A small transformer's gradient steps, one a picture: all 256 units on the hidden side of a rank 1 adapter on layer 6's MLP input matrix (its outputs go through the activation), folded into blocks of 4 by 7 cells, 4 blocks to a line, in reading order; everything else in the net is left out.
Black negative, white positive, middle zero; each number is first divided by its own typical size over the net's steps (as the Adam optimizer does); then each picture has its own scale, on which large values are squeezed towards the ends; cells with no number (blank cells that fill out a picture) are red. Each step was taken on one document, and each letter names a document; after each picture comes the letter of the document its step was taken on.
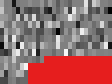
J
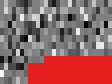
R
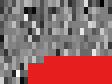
J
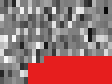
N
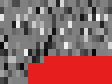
N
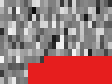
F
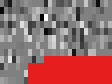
F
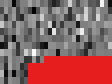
J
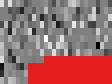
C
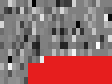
C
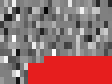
J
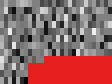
R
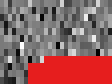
F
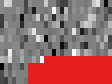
C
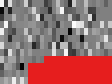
F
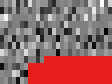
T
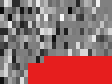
N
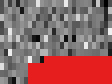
C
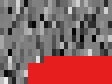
F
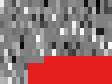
F
